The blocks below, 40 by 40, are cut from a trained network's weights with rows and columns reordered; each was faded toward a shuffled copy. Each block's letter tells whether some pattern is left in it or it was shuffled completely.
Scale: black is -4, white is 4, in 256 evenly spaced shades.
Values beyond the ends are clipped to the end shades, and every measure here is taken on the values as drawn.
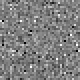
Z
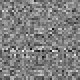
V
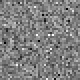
Z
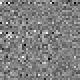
V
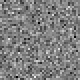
Z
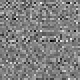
V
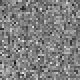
Z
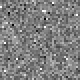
Z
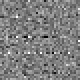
V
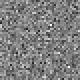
Z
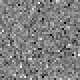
Z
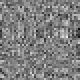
V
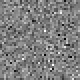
Z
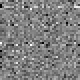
V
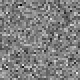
Z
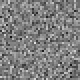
Z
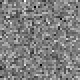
Z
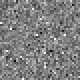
Z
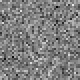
Z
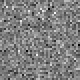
Z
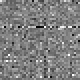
V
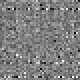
V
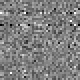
V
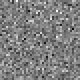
Z
